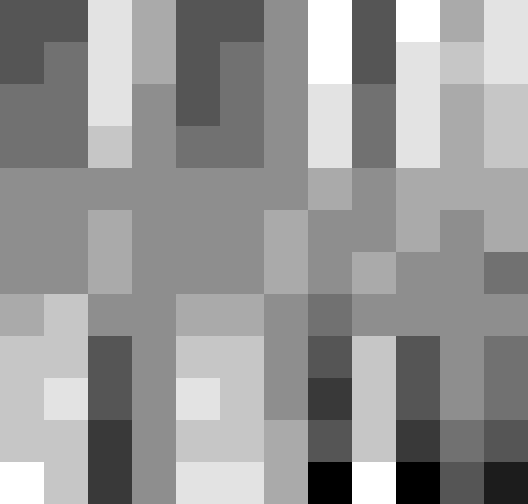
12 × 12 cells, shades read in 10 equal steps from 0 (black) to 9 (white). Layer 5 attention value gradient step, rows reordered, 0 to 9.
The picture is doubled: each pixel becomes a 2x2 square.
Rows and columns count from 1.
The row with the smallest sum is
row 12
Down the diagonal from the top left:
3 4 8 5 5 5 6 4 7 3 4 1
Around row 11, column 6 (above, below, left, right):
7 8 7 6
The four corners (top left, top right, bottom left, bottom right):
3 8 9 1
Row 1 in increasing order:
3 3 3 3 3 5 6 6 8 8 9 9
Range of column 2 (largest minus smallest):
5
